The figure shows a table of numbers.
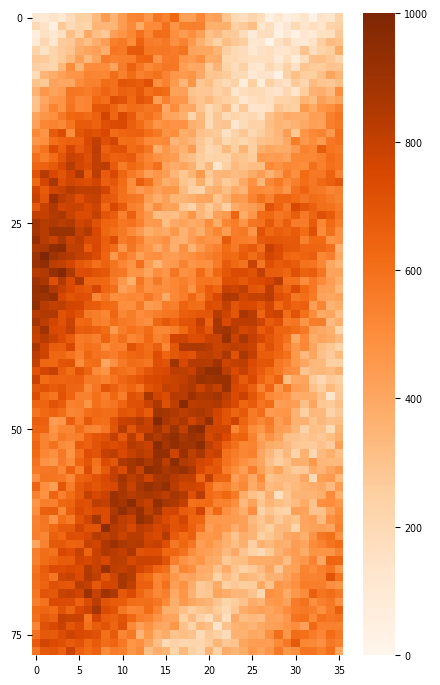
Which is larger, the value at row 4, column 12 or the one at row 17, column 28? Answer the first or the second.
the first
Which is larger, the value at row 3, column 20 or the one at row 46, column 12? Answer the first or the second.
the second
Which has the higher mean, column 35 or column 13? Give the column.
13
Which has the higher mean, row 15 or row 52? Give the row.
52
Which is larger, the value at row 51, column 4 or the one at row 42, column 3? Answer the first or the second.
the second
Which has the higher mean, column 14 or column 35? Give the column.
14
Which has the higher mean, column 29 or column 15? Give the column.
15
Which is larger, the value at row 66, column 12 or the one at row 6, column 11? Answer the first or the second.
the first
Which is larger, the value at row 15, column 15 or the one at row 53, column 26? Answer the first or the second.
the first
